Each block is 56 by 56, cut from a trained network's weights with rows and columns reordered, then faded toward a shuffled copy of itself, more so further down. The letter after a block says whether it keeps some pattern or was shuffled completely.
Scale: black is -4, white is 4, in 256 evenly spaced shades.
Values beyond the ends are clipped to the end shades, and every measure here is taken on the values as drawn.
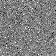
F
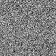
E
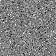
F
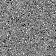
F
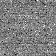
E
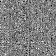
E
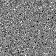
F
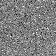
F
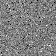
F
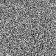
E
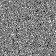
F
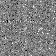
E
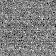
E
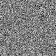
E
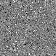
F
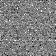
E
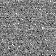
E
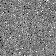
F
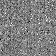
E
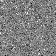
F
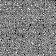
E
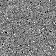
E
